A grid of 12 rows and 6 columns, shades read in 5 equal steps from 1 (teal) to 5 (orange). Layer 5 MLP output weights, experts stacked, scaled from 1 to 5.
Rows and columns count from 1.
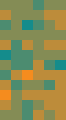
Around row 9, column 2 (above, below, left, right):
4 3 4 3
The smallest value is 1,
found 3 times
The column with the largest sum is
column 6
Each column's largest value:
5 4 5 4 4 4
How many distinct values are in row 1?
2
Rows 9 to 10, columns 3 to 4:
3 3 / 4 4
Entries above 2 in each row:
5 6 3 6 5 3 2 5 4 6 5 5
